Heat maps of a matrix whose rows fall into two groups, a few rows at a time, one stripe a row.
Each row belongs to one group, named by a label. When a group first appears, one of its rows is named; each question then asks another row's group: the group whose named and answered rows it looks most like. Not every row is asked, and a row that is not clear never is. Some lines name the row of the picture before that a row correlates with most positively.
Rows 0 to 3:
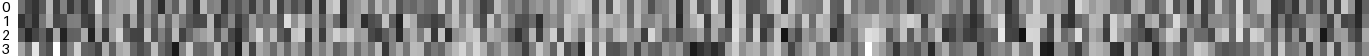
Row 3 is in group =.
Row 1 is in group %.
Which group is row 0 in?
%
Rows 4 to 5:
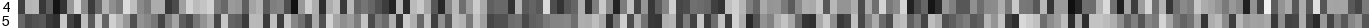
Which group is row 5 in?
%
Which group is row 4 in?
=
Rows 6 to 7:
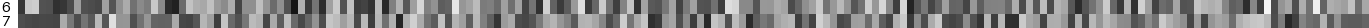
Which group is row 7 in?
%
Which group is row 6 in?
=
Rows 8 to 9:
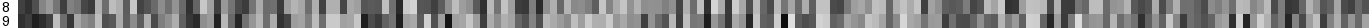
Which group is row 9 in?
%
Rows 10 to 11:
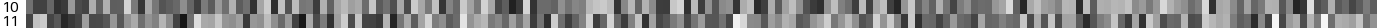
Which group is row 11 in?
=
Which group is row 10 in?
%
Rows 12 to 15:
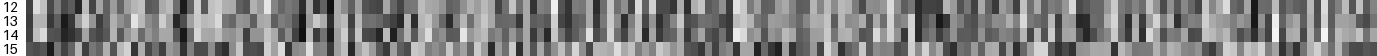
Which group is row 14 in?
=
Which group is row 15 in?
%
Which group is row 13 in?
=
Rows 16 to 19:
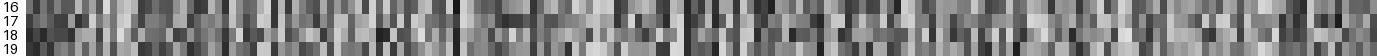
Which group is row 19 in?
%
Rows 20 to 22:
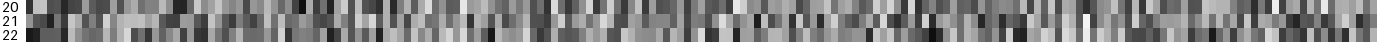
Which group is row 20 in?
=
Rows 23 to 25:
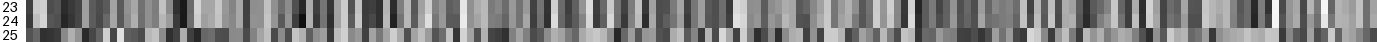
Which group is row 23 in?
=
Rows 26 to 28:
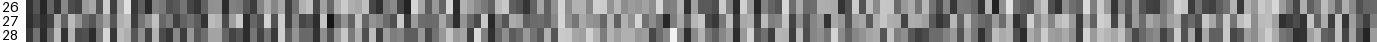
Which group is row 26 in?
%
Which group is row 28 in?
%
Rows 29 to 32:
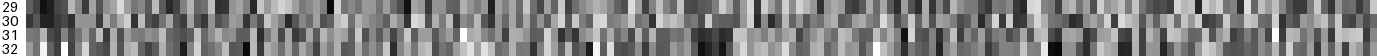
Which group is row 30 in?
%
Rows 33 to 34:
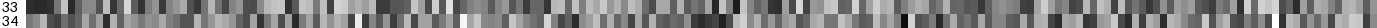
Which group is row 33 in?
%
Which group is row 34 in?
=
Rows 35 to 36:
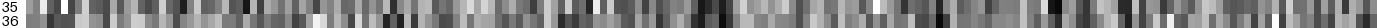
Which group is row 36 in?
=
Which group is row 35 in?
=
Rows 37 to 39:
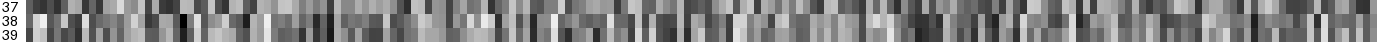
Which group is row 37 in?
%
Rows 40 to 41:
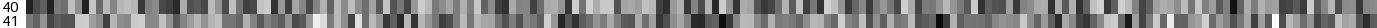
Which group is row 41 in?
=
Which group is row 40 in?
%
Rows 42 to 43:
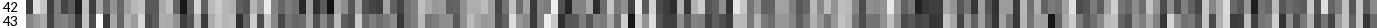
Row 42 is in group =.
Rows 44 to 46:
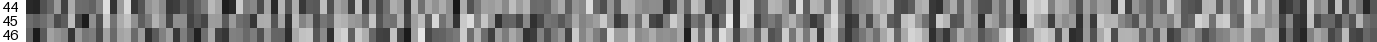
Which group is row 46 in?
%
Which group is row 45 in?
%
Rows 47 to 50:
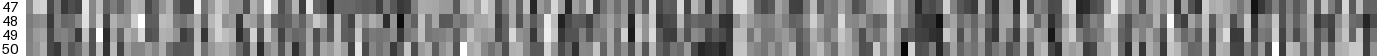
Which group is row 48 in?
=
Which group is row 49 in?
=
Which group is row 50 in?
=
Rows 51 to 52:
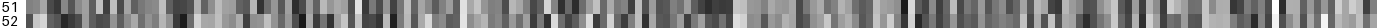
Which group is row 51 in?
=
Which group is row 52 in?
=
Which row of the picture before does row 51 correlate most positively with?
50
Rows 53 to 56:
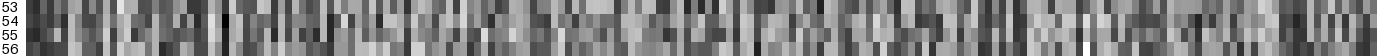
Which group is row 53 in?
%
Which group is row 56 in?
%
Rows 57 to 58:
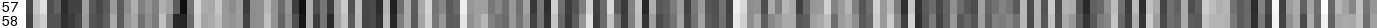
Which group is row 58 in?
=
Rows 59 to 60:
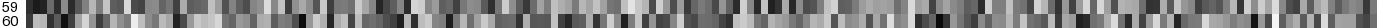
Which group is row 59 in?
%
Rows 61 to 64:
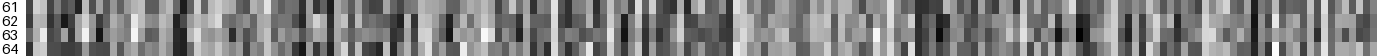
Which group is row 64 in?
=
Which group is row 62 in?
=
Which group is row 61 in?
=
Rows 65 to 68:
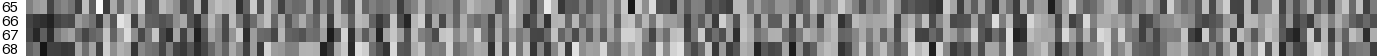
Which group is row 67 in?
%
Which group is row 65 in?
=
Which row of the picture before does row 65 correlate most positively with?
61
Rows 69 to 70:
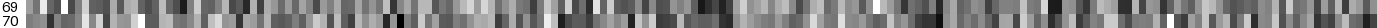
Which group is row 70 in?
=
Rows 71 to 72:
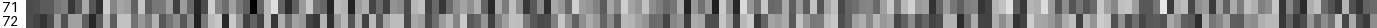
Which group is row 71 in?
%
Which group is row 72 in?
%
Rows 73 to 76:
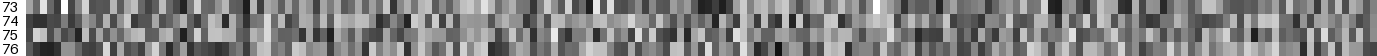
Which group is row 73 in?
=
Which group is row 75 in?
=
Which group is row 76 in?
%
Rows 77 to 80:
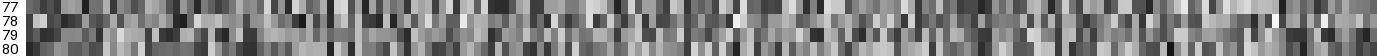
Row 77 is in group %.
